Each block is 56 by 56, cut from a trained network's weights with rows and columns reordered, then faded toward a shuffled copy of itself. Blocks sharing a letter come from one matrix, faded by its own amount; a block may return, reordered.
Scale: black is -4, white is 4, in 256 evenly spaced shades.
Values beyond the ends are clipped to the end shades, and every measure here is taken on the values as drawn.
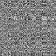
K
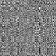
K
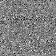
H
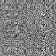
K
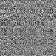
K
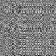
K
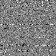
H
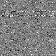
H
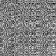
K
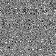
H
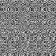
K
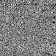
H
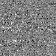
H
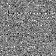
H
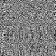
K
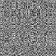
K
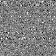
H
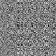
K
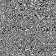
H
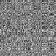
K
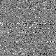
H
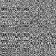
K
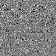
H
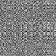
K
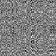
K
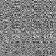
K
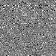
H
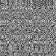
K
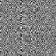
K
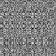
K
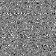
H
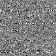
H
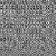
K
